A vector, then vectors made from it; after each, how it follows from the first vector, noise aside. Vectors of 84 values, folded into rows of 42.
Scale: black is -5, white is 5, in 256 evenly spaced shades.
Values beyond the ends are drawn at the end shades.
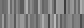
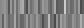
negated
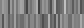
negated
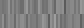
shrunk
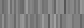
shrunk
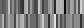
scaled up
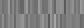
shrunk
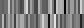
scaled up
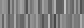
negated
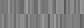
shrunk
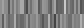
negated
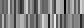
scaled up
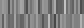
negated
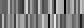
scaled up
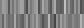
negated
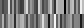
scaled up
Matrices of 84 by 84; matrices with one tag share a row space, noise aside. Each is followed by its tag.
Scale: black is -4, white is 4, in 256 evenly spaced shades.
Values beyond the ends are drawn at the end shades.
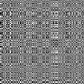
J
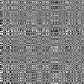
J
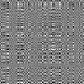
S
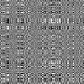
S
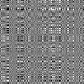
S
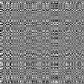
J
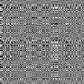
J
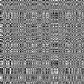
J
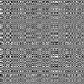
J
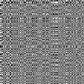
J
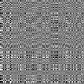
J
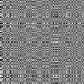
J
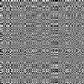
J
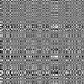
J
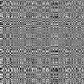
J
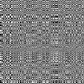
J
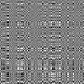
S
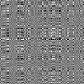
S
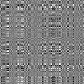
S
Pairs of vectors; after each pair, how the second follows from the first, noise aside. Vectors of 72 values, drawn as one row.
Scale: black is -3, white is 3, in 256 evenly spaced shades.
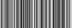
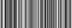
wrapped around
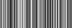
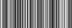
wrapped around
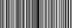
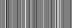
partly zeroed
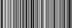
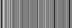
partly zeroed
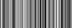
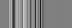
partly zeroed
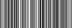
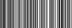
wrapped around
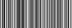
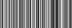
wrapped around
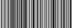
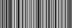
wrapped around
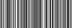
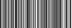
wrapped around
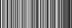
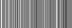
partly zeroed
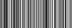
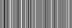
partly zeroed
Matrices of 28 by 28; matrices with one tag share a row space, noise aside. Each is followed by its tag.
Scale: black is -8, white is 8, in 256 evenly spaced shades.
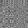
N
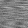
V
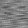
V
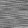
V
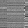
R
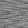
V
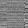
R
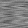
V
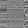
R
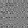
N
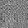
N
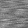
V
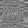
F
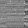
R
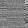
R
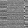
R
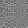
N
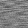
V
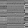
R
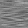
V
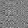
N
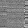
R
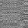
F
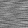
V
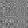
N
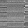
R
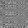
N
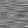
V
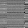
R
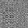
N
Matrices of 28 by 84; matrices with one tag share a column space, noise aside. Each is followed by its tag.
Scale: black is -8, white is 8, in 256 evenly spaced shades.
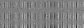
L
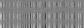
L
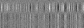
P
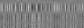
P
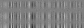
L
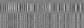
P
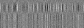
P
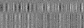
P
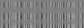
L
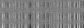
L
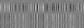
P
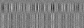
P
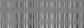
L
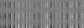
L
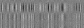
P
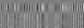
P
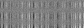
L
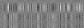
P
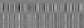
P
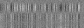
P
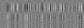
P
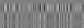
P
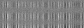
L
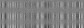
L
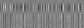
P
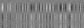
P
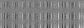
L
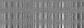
L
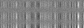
L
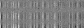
L
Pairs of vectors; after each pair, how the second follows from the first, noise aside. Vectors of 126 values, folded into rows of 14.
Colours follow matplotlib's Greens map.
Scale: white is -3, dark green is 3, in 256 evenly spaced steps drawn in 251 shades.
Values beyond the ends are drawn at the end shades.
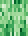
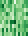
shuffled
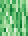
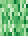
shuffled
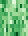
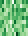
sign-scrambled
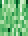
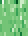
partly zeroed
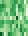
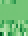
partly zeroed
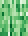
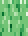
partly zeroed
